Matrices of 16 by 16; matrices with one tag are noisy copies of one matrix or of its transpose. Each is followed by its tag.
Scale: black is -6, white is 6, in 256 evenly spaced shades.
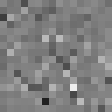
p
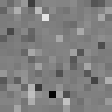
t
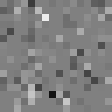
t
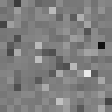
p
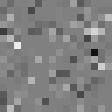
t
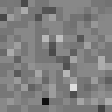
p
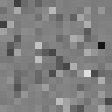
p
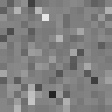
t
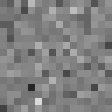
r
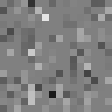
t
